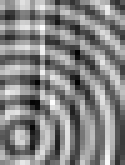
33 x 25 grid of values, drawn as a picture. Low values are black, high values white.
Ninth with the highest average: top left. Odd rows or columns: none. Slope: none. Rings: centred on the bottom left.
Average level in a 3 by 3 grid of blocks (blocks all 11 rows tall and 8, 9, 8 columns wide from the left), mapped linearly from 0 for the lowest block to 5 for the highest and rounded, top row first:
513 | 023 | 233
